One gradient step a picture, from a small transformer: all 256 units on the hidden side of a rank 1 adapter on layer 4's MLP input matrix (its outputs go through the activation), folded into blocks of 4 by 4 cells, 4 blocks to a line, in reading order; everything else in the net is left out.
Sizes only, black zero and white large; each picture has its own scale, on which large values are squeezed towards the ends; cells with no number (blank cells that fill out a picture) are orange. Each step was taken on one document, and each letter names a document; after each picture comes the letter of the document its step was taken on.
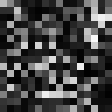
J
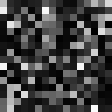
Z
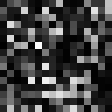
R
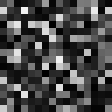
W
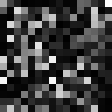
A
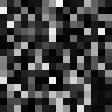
J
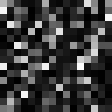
Z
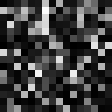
W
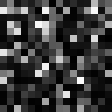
W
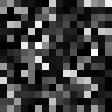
Z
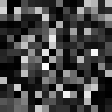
J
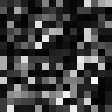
R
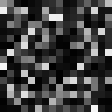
Z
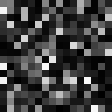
Z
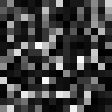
R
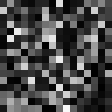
J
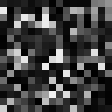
J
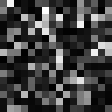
W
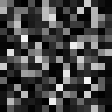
A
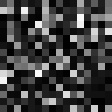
W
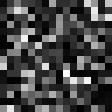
A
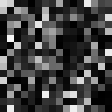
R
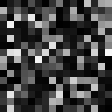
R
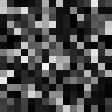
W
